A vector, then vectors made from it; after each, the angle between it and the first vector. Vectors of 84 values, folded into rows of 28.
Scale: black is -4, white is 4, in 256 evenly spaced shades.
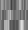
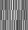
orthogonal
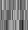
partly opposed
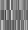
orthogonal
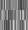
partly opposed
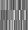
orthogonal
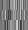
partly opposed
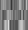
nearly parallel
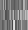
orthogonal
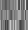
partly opposed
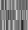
partly opposed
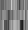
nearly opposite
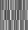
orthogonal
